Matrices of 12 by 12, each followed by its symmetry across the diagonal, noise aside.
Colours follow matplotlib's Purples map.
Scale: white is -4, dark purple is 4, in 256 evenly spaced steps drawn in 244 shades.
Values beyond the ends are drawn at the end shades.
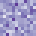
antisymmetric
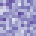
antisymmetric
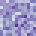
symmetric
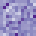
symmetric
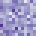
antisymmetric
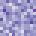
antisymmetric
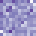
symmetric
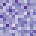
symmetric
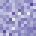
symmetric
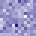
antisymmetric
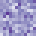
antisymmetric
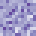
symmetric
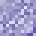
symmetric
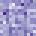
antisymmetric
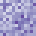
symmetric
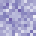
symmetric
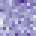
antisymmetric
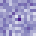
symmetric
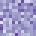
antisymmetric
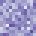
symmetric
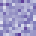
antisymmetric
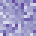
antisymmetric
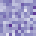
antisymmetric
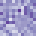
antisymmetric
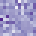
antisymmetric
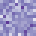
symmetric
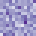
antisymmetric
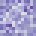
symmetric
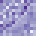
symmetric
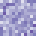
symmetric
